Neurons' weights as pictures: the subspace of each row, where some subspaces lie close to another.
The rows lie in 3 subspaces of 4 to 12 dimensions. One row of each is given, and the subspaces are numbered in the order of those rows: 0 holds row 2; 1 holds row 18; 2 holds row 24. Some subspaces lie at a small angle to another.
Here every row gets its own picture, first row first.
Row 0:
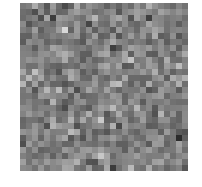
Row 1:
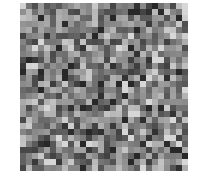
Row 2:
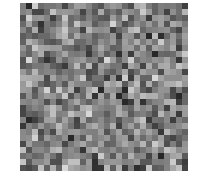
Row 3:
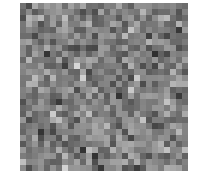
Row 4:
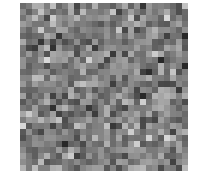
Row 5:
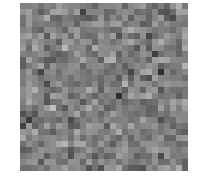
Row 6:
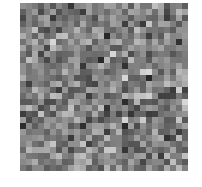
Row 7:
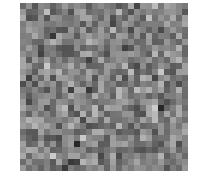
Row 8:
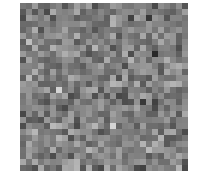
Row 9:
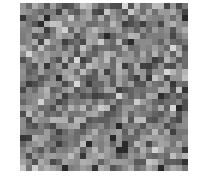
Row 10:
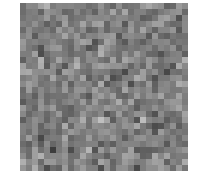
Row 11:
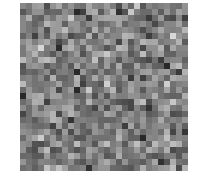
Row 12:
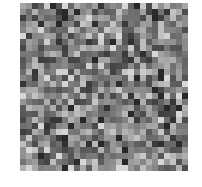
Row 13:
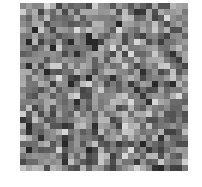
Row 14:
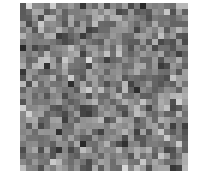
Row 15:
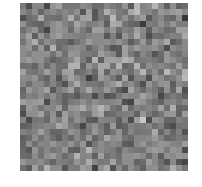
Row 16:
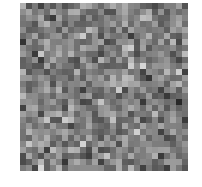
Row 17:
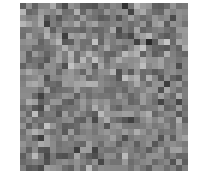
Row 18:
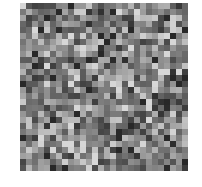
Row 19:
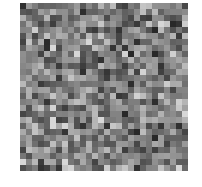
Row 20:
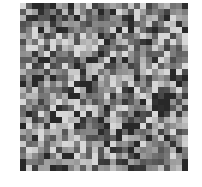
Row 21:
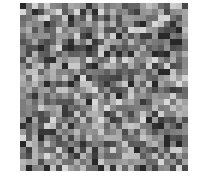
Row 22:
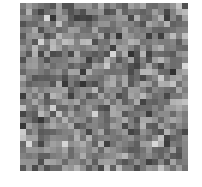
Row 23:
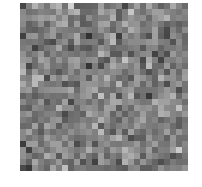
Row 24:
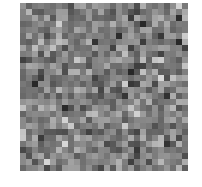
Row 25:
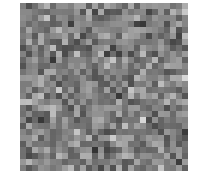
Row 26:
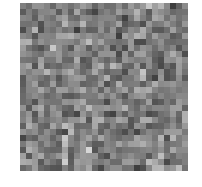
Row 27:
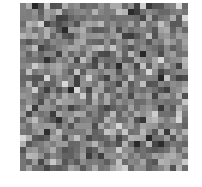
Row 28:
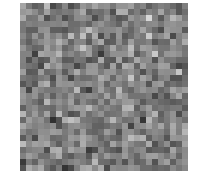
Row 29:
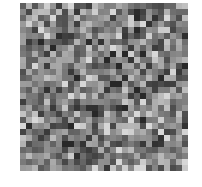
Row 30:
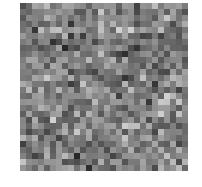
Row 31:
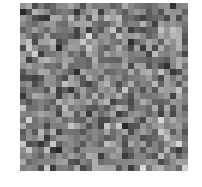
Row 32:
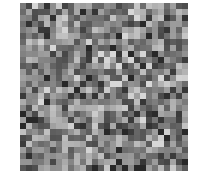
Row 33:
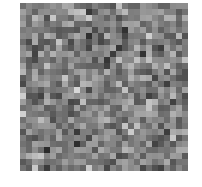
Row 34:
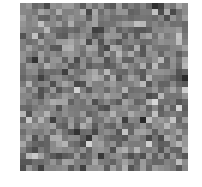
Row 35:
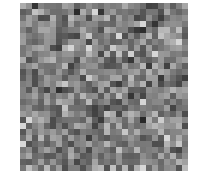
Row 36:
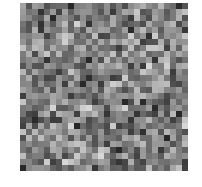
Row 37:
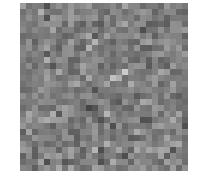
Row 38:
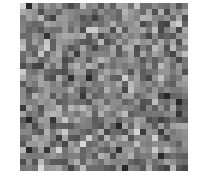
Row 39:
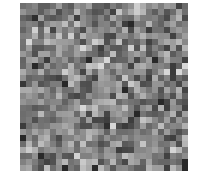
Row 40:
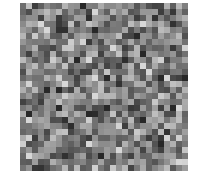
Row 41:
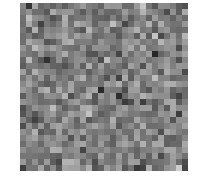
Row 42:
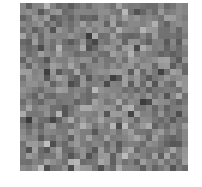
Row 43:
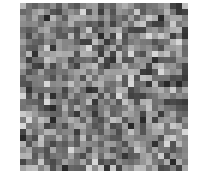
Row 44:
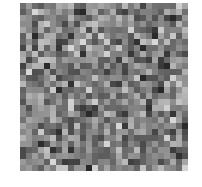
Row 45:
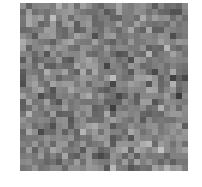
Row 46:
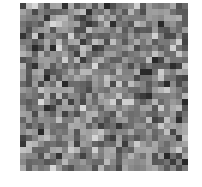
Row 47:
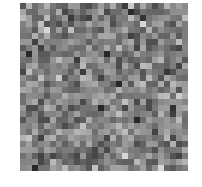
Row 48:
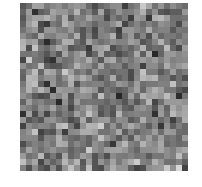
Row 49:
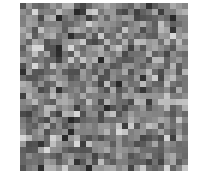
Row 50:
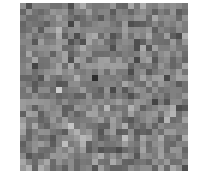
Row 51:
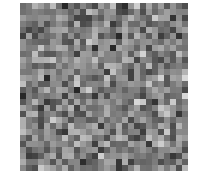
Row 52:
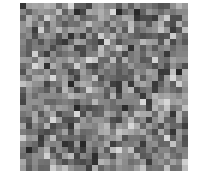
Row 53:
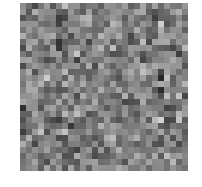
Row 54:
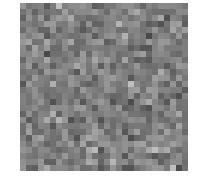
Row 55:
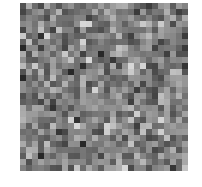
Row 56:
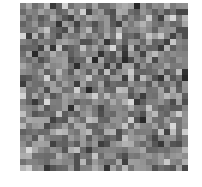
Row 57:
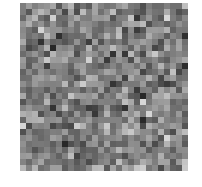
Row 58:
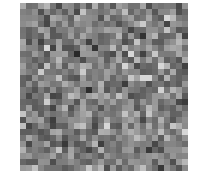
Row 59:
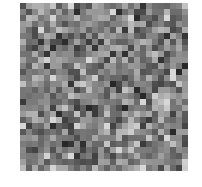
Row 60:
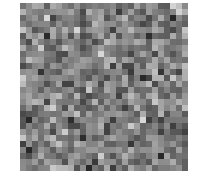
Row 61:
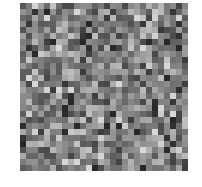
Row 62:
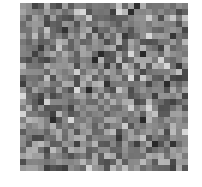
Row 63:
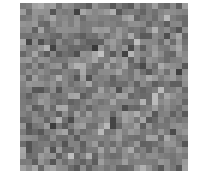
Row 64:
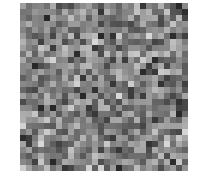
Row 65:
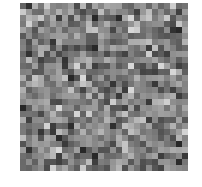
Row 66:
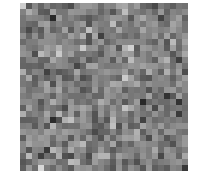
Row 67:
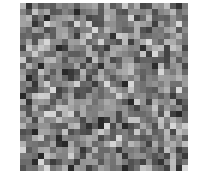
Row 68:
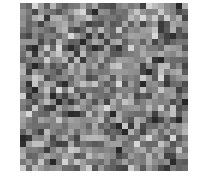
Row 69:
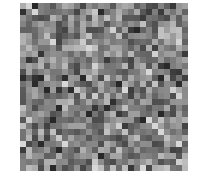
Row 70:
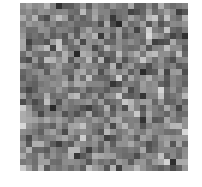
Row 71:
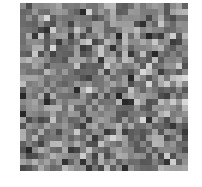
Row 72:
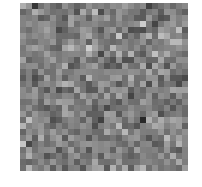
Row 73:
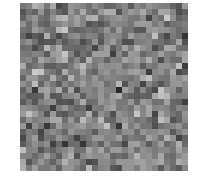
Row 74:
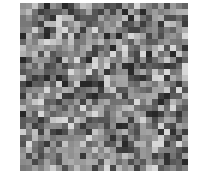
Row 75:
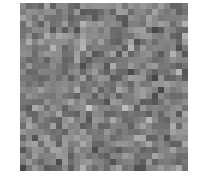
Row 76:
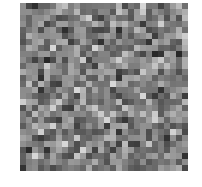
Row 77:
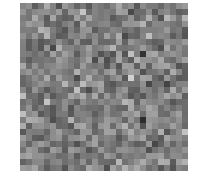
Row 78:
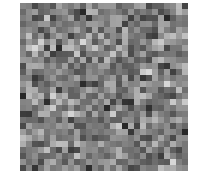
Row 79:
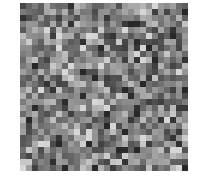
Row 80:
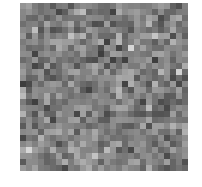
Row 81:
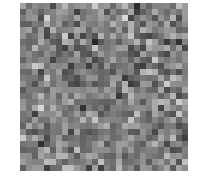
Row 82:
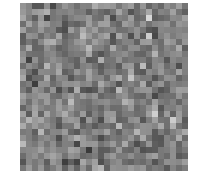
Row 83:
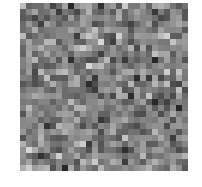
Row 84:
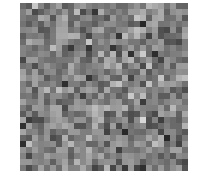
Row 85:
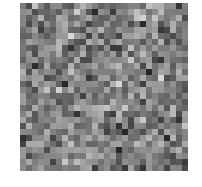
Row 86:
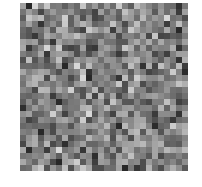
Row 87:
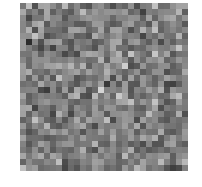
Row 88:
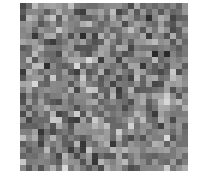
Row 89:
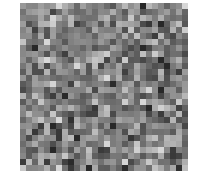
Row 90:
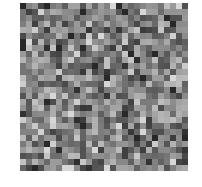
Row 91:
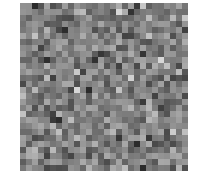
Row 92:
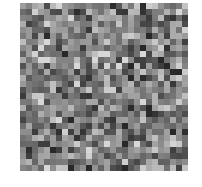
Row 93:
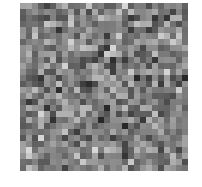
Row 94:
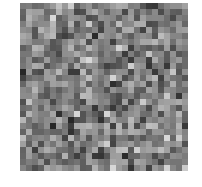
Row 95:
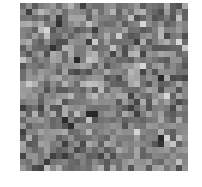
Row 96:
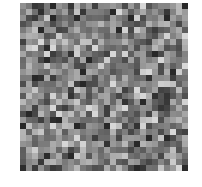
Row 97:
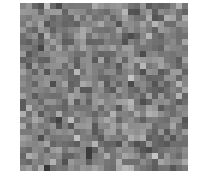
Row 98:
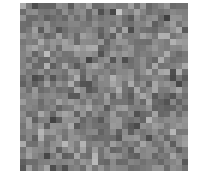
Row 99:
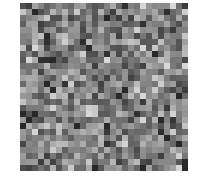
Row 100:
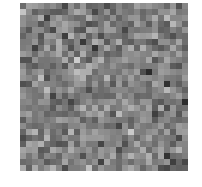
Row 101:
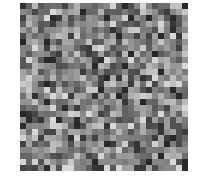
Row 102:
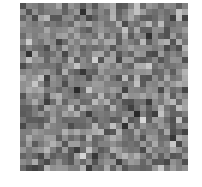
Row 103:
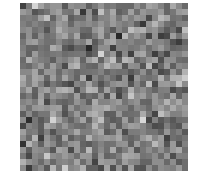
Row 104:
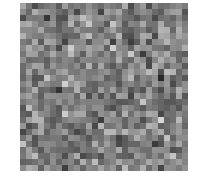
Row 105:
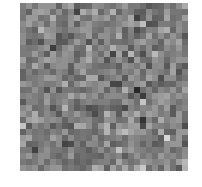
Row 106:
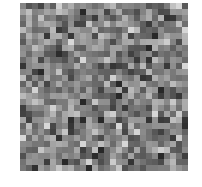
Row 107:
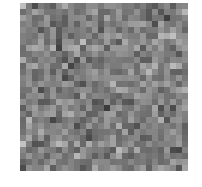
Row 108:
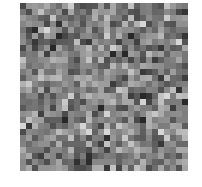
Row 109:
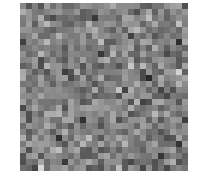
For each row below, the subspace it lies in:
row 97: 0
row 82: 0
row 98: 1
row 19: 0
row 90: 0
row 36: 0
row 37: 0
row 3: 0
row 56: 2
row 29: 1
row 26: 0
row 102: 2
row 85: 1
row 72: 1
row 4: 1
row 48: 0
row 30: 2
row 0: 0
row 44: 0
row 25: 2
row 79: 2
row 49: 0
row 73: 0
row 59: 1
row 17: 2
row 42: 0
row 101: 0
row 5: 0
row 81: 2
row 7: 0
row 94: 0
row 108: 2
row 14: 0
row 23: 2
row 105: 1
